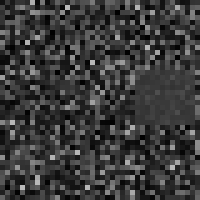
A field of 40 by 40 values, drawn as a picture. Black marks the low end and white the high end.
There are no regular stripes. The middle right is the smoothest part. No row or column stands out. On average the colour sits 20% of the way up the scale. An odd patch, calmer than its surroundings, sits in the middle right.
